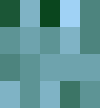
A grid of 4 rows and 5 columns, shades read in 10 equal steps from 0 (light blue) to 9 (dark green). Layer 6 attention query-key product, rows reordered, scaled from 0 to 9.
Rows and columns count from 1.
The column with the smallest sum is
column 4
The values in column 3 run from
2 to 9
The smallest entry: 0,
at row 1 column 4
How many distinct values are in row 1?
5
